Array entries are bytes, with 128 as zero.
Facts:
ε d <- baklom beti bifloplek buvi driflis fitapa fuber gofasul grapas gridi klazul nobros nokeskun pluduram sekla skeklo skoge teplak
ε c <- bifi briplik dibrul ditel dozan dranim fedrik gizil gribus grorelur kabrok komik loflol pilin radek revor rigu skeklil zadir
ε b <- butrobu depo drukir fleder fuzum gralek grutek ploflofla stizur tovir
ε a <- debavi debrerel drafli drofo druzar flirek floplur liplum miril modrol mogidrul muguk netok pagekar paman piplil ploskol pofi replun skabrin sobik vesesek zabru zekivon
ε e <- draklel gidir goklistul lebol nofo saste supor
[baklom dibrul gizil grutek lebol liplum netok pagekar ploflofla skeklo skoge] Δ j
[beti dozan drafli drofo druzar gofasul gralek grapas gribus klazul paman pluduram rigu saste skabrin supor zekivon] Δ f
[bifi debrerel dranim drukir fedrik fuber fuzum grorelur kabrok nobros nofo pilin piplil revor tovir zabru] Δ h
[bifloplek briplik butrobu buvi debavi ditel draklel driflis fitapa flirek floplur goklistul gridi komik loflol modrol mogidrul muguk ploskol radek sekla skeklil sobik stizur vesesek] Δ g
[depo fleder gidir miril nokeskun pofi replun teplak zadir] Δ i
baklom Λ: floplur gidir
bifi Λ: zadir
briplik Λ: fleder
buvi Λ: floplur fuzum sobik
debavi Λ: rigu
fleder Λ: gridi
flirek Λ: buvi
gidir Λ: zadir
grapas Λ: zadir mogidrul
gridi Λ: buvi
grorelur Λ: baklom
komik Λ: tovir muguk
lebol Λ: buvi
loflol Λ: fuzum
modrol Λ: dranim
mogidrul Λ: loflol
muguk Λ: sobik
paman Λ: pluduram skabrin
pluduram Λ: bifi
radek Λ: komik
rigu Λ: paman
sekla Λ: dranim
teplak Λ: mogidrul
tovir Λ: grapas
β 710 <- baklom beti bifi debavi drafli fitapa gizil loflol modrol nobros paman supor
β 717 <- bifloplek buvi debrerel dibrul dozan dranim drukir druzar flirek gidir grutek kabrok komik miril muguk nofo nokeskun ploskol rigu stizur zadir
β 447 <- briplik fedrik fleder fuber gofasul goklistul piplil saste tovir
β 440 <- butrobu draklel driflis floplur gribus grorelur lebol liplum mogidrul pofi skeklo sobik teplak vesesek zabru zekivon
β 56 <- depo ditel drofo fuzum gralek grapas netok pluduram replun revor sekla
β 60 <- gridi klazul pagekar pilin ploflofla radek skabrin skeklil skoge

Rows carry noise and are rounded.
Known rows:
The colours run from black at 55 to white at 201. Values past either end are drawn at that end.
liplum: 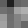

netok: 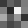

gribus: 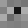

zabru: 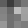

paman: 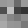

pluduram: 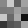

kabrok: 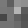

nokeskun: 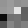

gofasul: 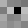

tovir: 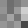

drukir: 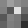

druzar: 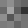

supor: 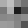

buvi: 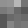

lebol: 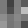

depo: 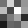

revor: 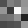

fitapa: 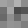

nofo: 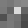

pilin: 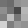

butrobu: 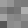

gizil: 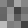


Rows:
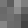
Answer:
dibrul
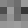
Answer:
debavi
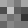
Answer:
rigu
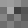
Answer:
dozan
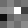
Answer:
miril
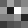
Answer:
fuzum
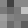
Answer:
skeklo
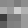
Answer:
teplak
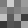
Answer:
grapas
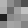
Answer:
fleder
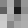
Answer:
skabrin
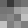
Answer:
piplil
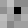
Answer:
klazul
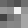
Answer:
pofi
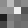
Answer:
gidir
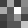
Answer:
replun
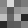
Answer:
gralek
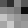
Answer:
modrol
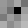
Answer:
gridi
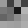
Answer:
briplik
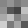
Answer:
ploflofla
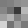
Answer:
skoge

